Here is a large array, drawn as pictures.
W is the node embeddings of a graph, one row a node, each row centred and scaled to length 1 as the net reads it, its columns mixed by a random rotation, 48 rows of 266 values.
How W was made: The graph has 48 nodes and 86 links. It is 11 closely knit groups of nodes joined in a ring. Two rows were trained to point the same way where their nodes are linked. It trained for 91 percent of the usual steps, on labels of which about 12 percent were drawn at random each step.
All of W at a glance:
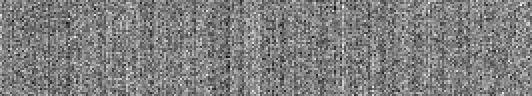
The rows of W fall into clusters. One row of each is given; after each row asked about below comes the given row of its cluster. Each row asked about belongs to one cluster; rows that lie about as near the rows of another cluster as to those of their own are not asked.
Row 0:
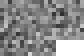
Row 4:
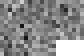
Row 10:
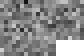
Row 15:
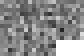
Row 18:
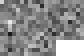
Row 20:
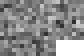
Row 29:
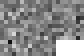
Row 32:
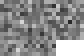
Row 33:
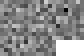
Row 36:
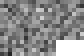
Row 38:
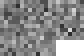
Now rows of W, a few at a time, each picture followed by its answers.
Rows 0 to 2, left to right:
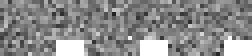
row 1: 29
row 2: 20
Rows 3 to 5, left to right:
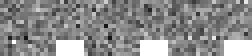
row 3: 36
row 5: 29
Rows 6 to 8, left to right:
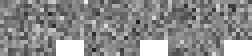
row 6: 15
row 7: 18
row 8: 38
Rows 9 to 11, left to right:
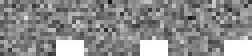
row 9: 20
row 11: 33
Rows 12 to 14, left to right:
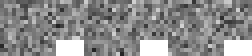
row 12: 33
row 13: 38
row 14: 10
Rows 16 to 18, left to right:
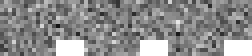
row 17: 36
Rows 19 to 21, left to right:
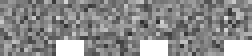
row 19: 0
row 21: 0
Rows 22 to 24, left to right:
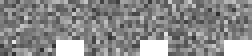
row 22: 20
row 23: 36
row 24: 4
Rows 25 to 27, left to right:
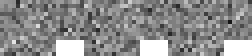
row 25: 38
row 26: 33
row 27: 4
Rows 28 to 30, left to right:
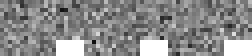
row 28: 33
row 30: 0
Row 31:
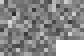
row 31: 18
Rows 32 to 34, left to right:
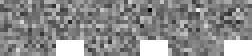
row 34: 10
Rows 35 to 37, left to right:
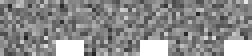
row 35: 4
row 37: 29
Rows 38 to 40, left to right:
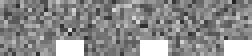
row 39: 33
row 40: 36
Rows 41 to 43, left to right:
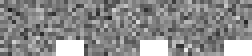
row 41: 36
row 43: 32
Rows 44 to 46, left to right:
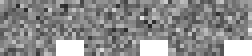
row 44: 38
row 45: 0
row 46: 15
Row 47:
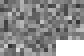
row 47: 32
